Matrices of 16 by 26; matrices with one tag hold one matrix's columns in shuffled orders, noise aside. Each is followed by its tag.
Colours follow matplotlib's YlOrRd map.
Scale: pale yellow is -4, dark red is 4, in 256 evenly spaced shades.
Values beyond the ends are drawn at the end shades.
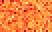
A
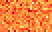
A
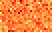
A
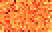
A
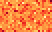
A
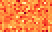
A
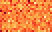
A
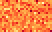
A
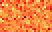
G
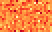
A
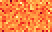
A
